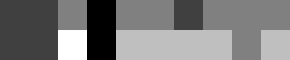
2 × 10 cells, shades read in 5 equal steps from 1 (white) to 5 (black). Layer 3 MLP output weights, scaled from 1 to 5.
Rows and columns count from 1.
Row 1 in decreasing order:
5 4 4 4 3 3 3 3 3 3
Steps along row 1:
same down up down same up down same same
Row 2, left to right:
4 4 1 5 2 2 2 2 3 2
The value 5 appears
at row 1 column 4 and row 2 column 4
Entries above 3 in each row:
4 3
